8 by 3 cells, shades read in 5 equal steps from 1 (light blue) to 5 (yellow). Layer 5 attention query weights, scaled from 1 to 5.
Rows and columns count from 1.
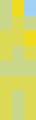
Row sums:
9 10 13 11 9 12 11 11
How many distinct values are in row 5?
1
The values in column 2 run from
3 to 5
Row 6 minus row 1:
1 -1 3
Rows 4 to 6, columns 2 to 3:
3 4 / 3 3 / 4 4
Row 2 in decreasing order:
4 3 3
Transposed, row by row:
3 3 4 4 3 4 4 4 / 5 4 4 3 3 4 3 3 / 1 3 5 4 3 4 4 4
